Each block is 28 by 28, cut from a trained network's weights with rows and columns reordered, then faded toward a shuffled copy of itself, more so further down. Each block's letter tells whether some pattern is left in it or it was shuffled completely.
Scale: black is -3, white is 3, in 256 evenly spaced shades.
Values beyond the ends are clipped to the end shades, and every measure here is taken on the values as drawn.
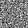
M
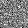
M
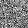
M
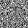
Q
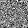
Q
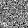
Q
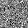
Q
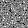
M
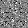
Q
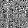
Q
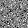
M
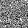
M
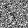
Q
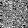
Q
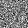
M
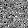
M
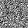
Q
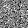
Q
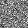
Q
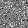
M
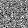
M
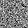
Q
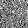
M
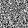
Q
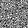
M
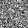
M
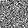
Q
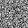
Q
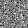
M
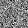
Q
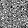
Q
